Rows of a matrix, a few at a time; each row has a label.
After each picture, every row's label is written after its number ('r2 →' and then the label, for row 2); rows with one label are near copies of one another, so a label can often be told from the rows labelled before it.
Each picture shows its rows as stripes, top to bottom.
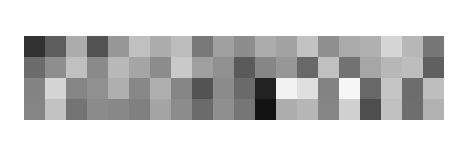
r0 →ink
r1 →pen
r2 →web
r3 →web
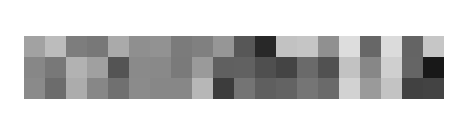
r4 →web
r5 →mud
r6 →mud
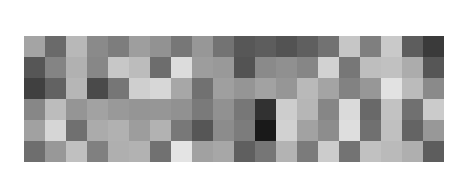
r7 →mud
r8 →pen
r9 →ink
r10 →web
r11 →web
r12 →pen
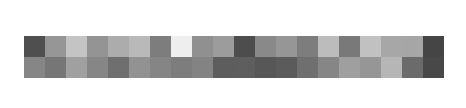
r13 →pen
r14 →mud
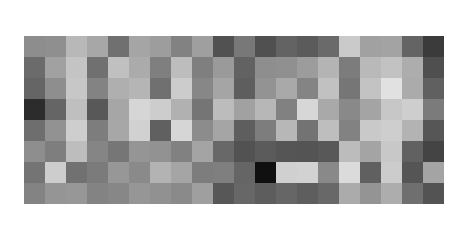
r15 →mud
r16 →pen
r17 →pen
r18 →ink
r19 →pen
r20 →mud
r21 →web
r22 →mud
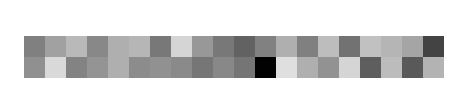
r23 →pen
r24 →web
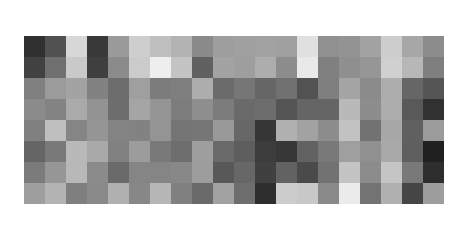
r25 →ink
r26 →ink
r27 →mud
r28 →mud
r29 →web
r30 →mud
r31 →mud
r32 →web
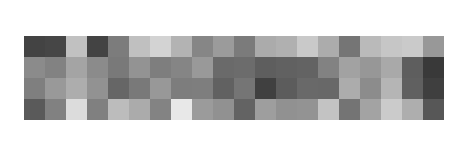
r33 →ink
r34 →mud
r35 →mud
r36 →pen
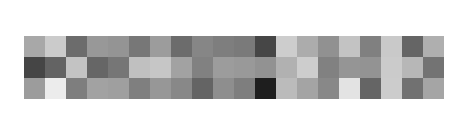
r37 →web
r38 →ink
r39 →web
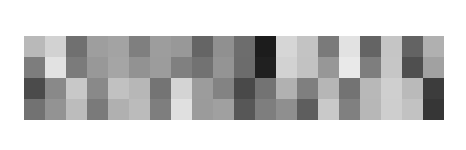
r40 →web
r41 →web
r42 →pen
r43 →pen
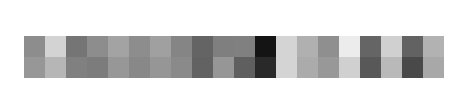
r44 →web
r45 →web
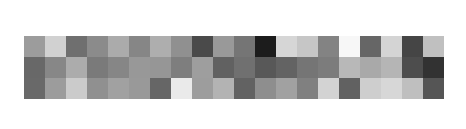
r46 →web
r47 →mud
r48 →pen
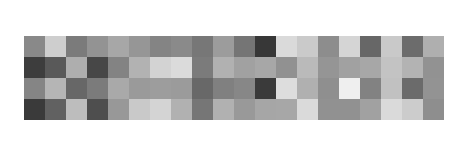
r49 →web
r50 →ink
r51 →web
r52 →ink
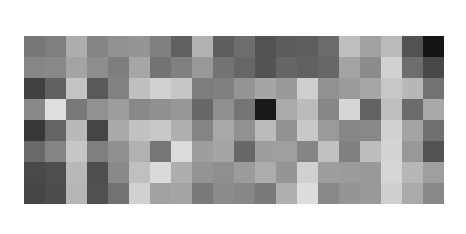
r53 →mud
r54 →mud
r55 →ink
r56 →web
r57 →ink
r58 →pen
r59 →ink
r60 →ink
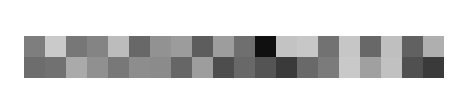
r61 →web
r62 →mud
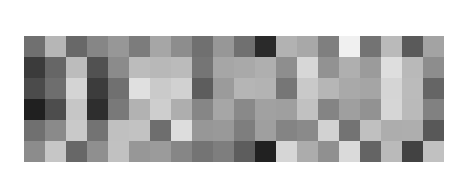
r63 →web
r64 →ink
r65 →ink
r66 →ink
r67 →pen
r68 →web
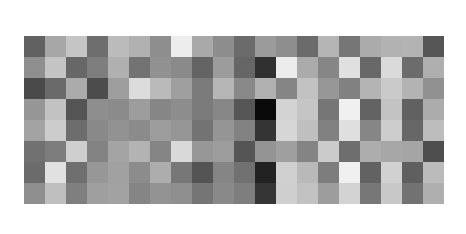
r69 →pen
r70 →web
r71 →ink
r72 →web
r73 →web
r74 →pen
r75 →web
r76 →web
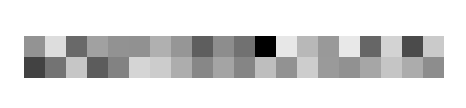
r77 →web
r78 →ink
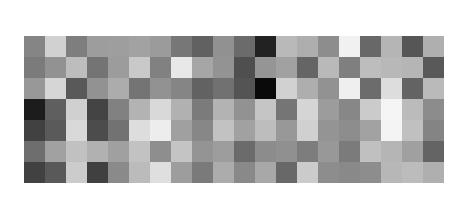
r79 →web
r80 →pen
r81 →web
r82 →ink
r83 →ink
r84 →pen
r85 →ink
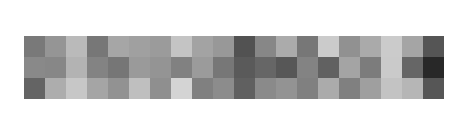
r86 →pen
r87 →mud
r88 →pen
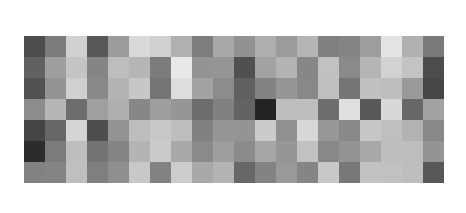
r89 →ink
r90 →pen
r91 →pen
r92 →web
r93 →ink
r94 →ink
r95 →pen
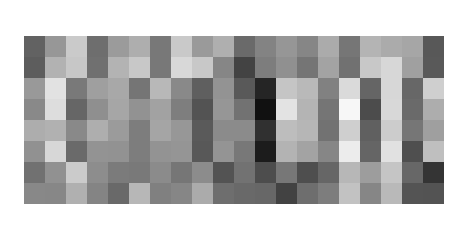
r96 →pen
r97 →pen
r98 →web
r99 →web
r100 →web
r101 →web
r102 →mud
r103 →mud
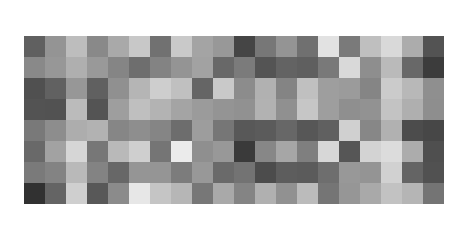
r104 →pen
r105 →mud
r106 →ink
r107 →ink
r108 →mud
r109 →pen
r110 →mud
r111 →ink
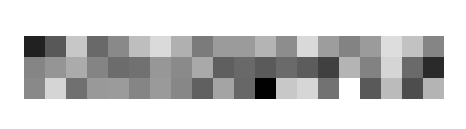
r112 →ink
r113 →mud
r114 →web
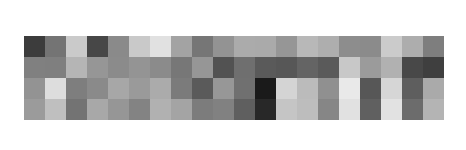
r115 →ink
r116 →mud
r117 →web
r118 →web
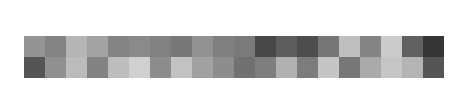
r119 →mud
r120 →pen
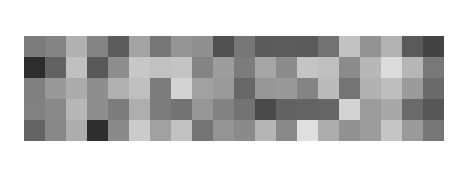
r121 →mud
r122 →ink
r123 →pen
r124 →mud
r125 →ink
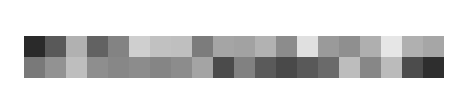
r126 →ink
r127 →mud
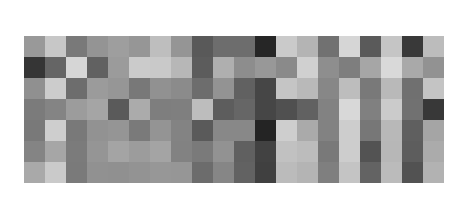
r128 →web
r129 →ink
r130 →web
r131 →mud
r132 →web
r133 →web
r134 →web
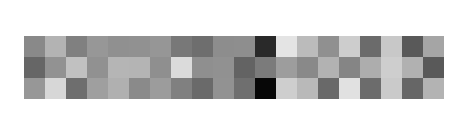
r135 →web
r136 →pen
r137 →web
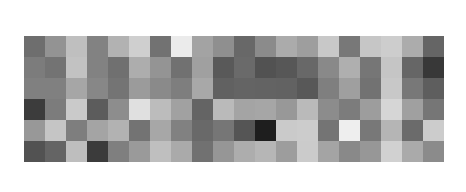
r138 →pen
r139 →mud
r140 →mud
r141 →ink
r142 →web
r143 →ink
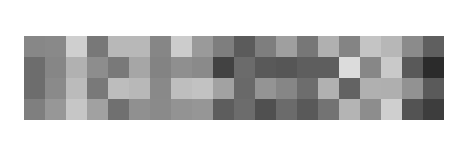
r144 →pen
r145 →mud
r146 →pen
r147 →mud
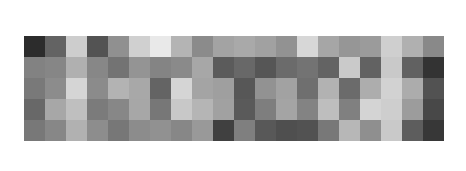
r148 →ink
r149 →mud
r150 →pen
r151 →pen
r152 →mud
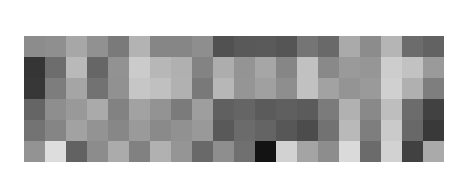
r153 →mud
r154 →ink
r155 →ink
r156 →mud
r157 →mud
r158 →web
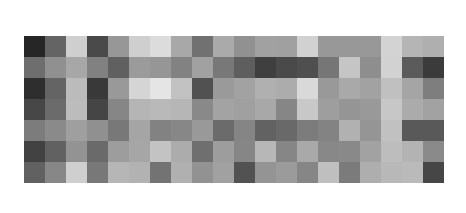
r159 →ink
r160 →mud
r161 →ink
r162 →ink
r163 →mud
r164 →ink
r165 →pen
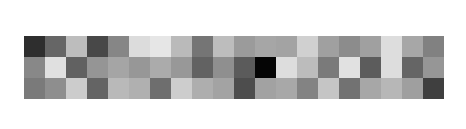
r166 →ink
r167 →web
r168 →pen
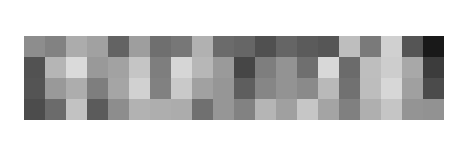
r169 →mud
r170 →pen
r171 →pen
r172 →ink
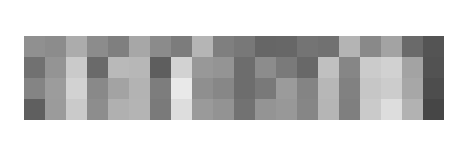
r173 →mud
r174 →pen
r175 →pen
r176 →pen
